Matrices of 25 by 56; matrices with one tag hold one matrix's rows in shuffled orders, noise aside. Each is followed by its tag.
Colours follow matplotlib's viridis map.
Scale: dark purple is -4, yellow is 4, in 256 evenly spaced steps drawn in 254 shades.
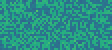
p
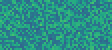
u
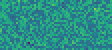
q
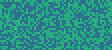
u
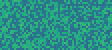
q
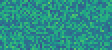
p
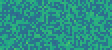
u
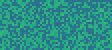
q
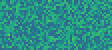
u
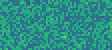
q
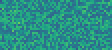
p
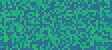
p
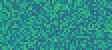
q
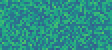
q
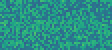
p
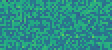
p
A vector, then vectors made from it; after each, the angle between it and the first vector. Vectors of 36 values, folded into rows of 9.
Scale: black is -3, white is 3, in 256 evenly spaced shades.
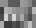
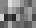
partly opposed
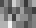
partly opposed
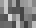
orthogonal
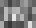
nearly parallel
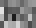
nearly opposite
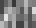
partly aligned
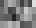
partly opposed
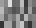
partly opposed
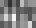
partly aligned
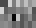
partly opposed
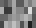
partly opposed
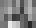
partly opposed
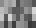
orthogonal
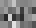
partly opposed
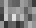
nearly parallel
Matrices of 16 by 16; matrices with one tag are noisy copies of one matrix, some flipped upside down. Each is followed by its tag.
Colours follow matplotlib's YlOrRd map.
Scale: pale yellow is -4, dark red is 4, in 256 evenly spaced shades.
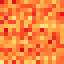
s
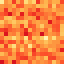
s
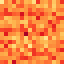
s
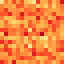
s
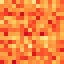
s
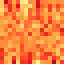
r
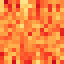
r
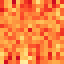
r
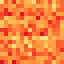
s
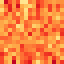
r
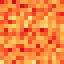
s
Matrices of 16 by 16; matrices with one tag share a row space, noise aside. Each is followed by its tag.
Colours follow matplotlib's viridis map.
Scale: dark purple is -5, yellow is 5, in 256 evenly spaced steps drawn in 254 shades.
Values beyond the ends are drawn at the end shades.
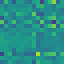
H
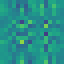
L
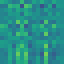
L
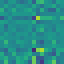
H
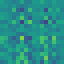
L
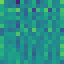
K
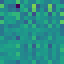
K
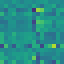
H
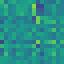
H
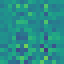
L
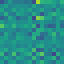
H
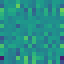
K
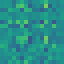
L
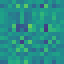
L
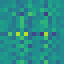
L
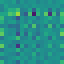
K
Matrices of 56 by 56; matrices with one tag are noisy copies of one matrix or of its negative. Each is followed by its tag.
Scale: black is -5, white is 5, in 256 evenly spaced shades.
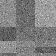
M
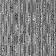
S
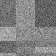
M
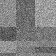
M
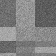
M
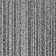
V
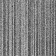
V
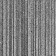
V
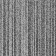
V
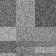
M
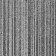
V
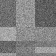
M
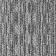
S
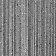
V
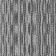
S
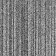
V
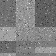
M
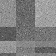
M
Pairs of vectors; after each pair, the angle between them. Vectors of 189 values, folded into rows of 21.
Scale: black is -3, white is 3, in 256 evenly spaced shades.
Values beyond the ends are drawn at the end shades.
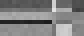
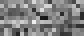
partly opposed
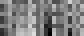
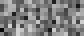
partly aligned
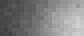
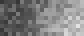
nearly parallel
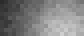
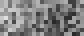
partly opposed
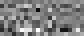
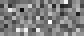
partly aligned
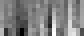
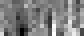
nearly parallel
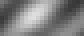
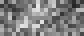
partly aligned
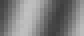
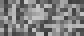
orthogonal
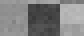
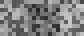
partly aligned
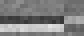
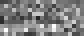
partly aligned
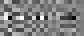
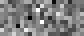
orthogonal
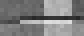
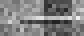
nearly opposite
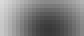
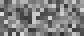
orthogonal
